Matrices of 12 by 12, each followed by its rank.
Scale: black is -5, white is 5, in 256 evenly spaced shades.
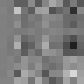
two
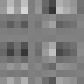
one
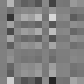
one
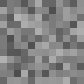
full rank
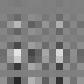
one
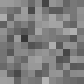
full rank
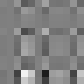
one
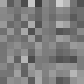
two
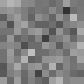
full rank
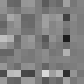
two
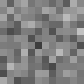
full rank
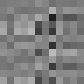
two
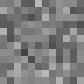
full rank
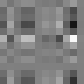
one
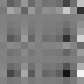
one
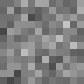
full rank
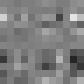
two
